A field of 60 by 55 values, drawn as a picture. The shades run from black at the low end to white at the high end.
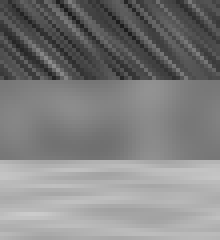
The table splits into 3 rows of 1 panel. Panel 1,1: low, slanting down to the right. Panel 2,1: middling, smooth, faint in contrast. Panel 3,1: high, streaked across, faint in contrast.
